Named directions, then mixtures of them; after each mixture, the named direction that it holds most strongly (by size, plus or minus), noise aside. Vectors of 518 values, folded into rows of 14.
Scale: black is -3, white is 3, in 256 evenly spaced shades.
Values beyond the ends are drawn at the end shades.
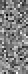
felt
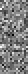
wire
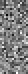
felt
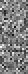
wire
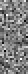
felt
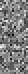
wire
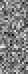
wire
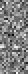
wire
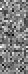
wire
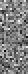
felt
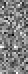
felt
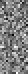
felt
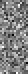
felt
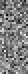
felt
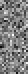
wire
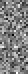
felt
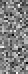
felt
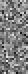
felt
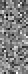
felt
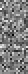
wire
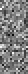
wire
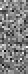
wire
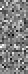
wire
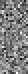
felt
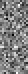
felt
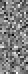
felt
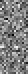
wire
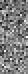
wire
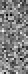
felt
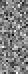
felt
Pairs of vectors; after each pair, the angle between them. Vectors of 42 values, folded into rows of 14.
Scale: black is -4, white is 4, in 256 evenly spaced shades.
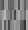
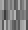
nearly opposite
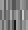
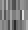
nearly parallel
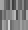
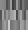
nearly parallel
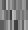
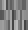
nearly opposite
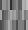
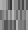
orthogonal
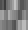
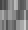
nearly parallel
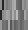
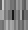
partly opposed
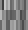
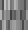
nearly parallel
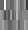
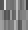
nearly parallel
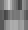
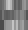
nearly parallel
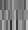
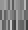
nearly opposite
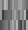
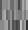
partly opposed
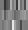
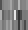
orthogonal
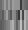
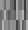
orthogonal
